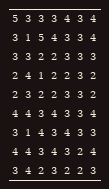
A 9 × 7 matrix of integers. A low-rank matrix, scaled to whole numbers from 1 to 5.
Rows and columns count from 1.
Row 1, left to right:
5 3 3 3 4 3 4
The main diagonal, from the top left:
5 1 2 2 3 3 3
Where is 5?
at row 1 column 1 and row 2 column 3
